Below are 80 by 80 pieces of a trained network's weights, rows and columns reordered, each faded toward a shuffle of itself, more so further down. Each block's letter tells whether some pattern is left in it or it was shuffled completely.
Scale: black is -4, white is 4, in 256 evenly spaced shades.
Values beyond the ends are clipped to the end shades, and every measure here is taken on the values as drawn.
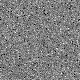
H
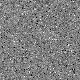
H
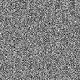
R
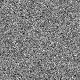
H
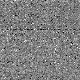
R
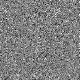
R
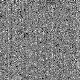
R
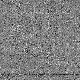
R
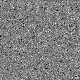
H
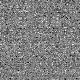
R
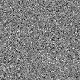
R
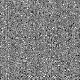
R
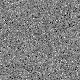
H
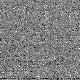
R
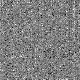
R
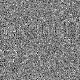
R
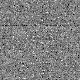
R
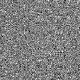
R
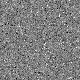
H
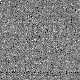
R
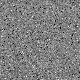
H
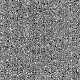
R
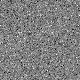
H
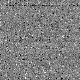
R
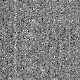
R
